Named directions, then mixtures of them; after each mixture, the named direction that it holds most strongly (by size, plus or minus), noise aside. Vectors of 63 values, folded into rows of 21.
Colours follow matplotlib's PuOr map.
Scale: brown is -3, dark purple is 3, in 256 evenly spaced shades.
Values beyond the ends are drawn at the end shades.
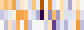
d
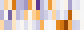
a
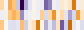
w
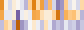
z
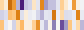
w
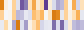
z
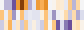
a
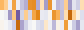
z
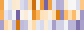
z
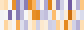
a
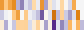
d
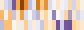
a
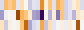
d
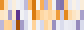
z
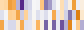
w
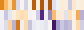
d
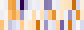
w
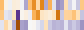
z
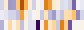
w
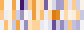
z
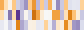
z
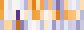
z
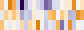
w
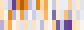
a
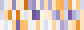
z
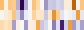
w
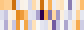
d
